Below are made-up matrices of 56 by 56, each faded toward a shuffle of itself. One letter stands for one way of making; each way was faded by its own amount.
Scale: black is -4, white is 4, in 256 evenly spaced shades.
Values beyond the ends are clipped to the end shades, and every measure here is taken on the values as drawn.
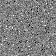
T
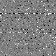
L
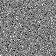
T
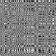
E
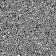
T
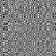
E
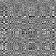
E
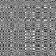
E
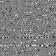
L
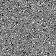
T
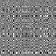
E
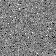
T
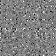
L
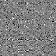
L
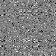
L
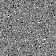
T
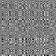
E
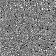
T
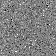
T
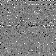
L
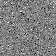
T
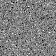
T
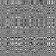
E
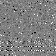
L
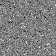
T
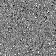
T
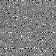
L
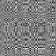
E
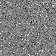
T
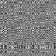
E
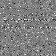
L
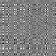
E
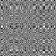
E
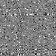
L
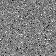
T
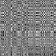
E
